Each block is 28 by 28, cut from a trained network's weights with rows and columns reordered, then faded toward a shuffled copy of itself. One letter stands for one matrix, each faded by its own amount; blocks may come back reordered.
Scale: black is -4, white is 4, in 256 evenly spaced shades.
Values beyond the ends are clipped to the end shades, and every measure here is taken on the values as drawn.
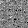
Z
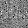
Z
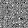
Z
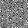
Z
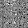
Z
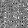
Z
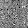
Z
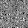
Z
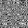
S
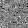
Z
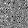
Z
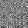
S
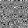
S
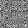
S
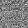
S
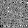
Z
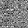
S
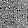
Z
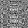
S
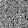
Z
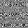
S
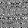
S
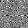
Z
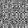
S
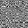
S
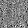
Z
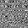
S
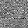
S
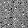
Z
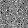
Z
